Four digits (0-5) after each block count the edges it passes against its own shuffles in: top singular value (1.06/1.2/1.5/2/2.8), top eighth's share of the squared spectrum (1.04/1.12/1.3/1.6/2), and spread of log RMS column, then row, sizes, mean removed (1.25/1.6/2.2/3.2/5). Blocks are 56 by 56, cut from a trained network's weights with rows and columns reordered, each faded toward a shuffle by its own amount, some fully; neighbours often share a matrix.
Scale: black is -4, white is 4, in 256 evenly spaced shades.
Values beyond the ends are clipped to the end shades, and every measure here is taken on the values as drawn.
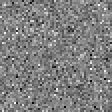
0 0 0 0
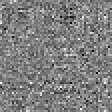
3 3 1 2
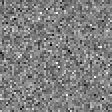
1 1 0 0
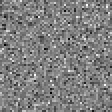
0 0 0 0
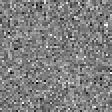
1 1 0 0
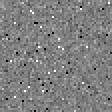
0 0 0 0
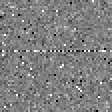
3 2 0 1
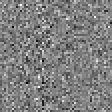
3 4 3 1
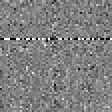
4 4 0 2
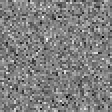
0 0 0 0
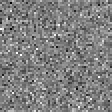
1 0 0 0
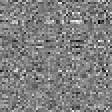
4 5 2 3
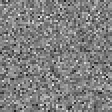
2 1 0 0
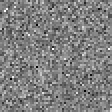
0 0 0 0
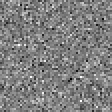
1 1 0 0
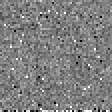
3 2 0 1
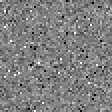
0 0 0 0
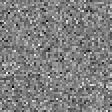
1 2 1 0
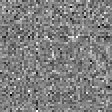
3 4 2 2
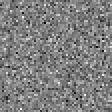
0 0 0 0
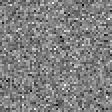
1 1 0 0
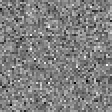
2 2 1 0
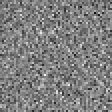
3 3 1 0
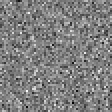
2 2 0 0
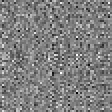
4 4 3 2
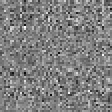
4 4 3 2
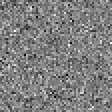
1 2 1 0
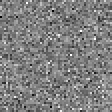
2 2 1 1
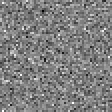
1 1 0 0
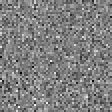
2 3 1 0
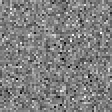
0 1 0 0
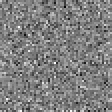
2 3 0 2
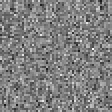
2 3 1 1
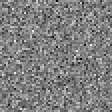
1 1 0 0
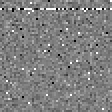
3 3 0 1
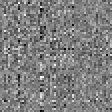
3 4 3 1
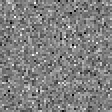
1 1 0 0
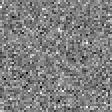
2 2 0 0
